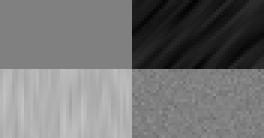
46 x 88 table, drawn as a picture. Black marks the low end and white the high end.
The table splits into 2 rows of 2 panels. Panel 1,1: middling, flat. Panel 1,2: very low, slanting up to the right, faint in contrast. Panel 2,1: high, streaked downward, faint in contrast. Panel 2,2: middling, fine-grained, faint in contrast.
